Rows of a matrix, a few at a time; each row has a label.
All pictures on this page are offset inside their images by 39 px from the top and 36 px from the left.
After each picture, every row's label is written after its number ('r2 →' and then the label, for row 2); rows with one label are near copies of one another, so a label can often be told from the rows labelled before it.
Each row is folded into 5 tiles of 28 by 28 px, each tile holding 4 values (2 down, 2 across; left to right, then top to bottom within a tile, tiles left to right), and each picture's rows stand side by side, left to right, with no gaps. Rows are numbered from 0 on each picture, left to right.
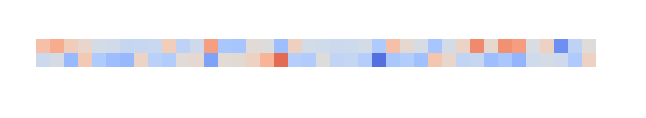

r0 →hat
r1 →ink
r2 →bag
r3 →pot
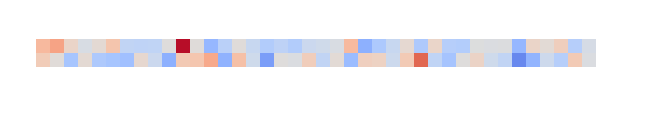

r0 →hat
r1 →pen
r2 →ink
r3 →bag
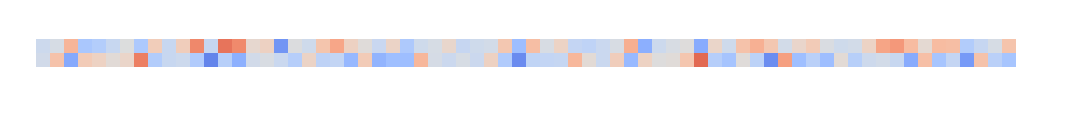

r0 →ink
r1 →pot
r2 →hat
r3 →bag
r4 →ink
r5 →hat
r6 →hat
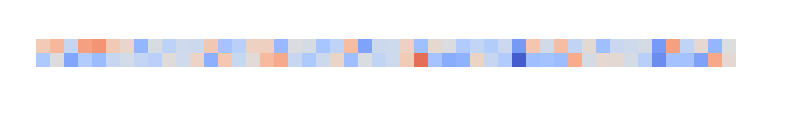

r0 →pot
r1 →ink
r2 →ink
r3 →bag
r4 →bag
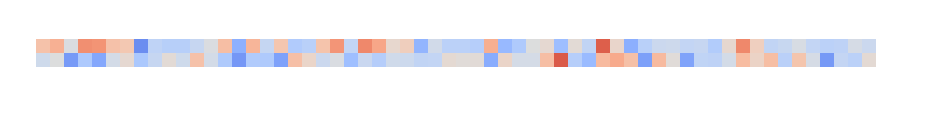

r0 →pot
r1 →bag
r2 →pot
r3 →ink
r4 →pen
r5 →pen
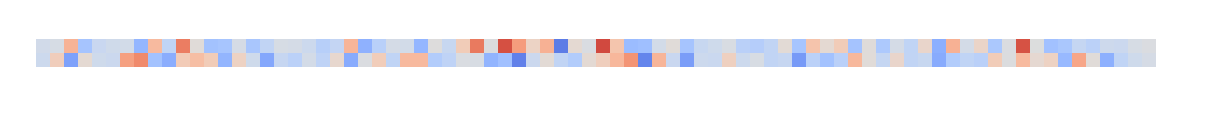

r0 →ink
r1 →pen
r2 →ink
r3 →pot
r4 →pen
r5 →bag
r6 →bag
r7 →pen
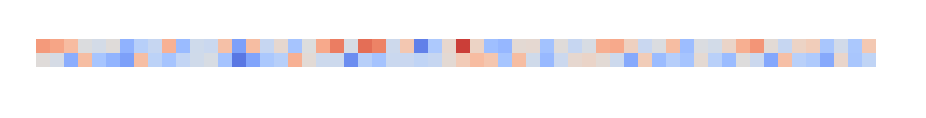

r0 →hat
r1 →bag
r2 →pot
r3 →pen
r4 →hat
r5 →hat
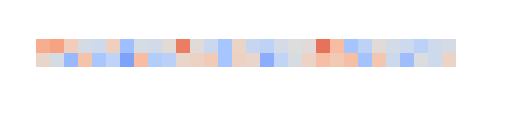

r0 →hat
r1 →pen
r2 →pen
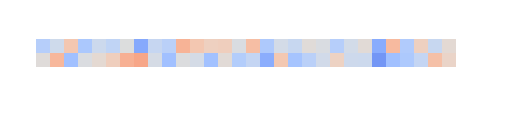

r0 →ink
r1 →hat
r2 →bag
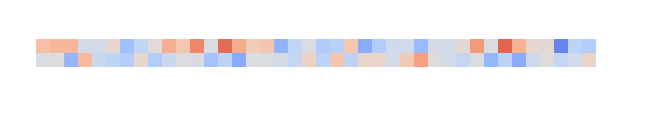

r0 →hat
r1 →pot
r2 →ink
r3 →pot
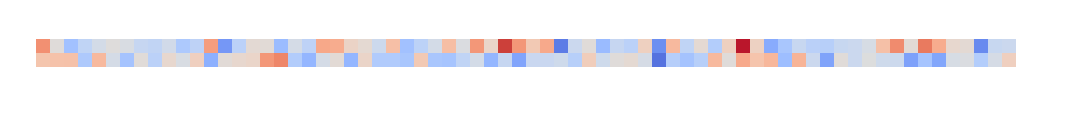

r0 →pen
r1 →ink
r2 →hat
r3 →pot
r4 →bag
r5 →pen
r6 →pot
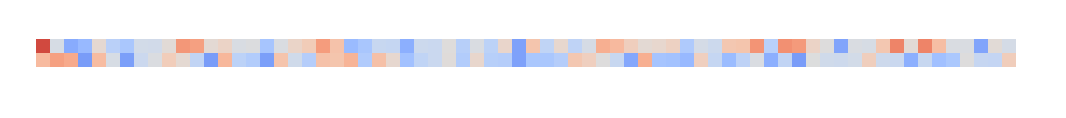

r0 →pen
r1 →hat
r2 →pen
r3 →bag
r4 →hat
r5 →pot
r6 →pot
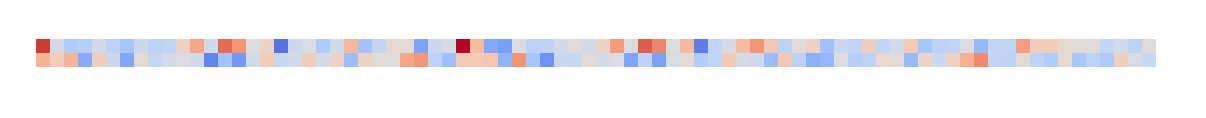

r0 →pen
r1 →pot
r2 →ink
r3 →pen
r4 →pot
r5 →hat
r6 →ink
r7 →hat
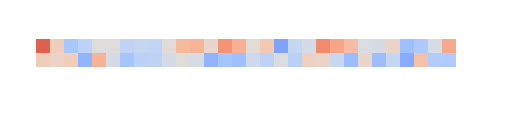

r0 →pen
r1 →pot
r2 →hat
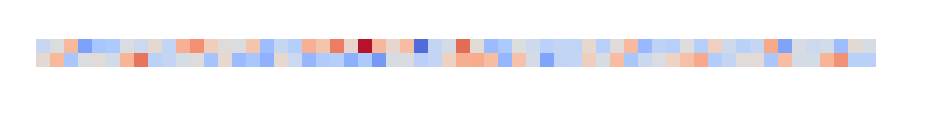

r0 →ink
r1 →hat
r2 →pot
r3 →pen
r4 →ink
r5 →ink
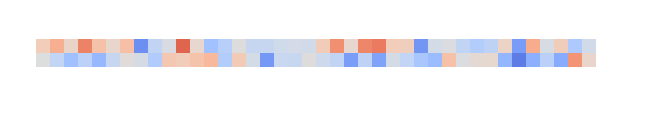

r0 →pot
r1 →pen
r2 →pot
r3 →bag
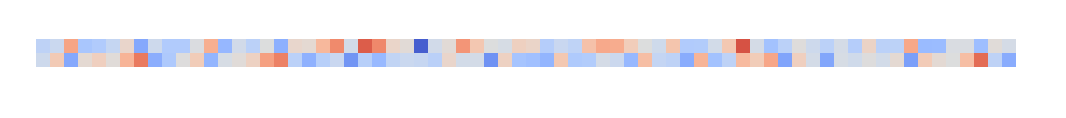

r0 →ink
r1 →ink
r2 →pot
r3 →hat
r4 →hat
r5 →pen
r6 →ink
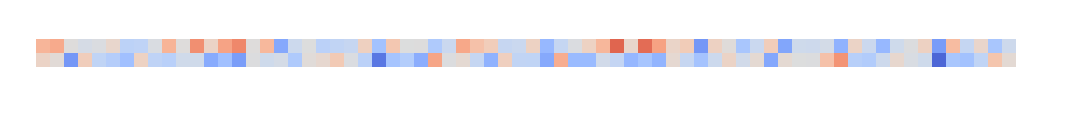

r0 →hat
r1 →pot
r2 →bag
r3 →hat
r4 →pot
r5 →ink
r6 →bag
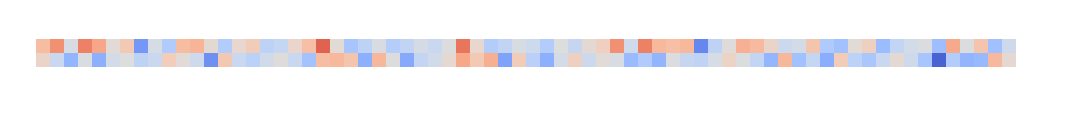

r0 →pot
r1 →hat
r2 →pen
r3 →pen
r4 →pot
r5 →hat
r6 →bag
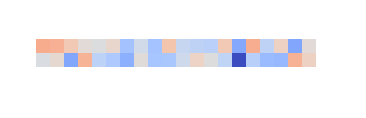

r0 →hat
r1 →bag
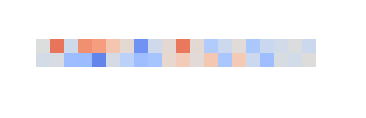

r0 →pot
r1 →pen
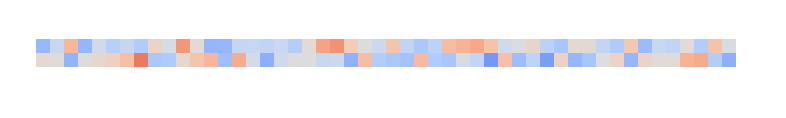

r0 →ink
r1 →pen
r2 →hat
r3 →hat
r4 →ink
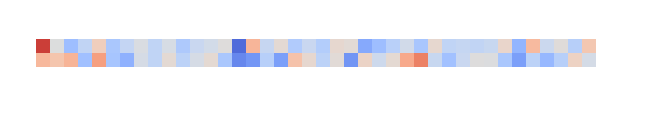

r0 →pen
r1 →bag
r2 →ink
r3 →bag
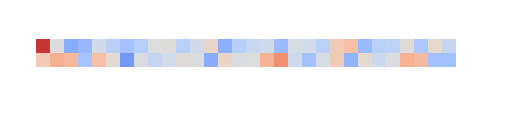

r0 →pen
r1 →ink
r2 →ink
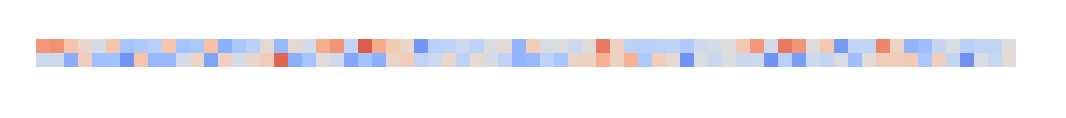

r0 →hat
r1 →ink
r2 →pot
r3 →bag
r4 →pen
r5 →pot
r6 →pen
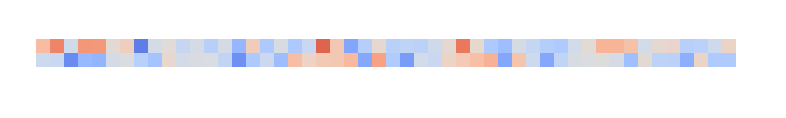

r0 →pot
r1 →bag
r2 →pen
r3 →pen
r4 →hat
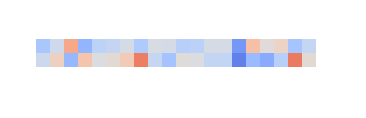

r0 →ink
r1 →bag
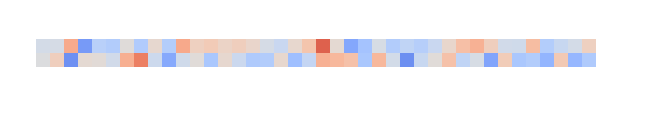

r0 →ink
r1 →hat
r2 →pen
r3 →hat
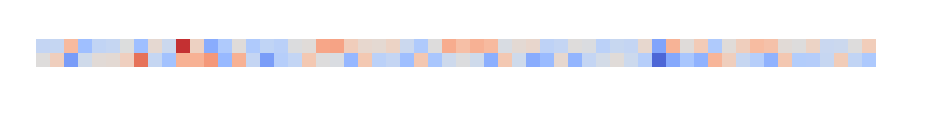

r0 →ink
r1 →pen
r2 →hat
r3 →hat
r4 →bag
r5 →hat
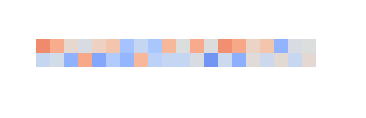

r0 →hat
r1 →pot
